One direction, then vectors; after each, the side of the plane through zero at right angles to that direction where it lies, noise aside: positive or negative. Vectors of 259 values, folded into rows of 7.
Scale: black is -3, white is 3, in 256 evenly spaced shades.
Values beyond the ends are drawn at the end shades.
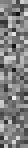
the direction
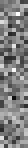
negative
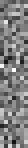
negative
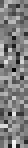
positive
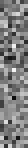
negative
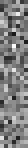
negative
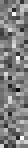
negative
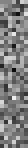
positive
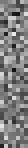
positive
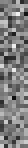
negative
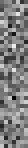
negative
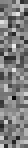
negative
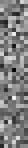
positive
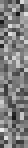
positive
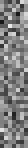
positive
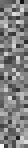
negative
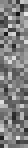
positive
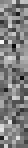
positive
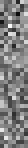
positive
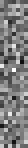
negative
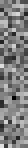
negative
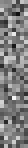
positive
